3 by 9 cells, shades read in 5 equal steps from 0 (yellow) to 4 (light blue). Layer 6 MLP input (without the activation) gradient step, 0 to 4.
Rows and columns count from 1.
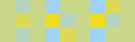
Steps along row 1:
up down up down same up down up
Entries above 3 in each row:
2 0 2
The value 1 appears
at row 1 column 8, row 2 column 2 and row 3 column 5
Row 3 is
2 3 2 4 1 2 4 2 2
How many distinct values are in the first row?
4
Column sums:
6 7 6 8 6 6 8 6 6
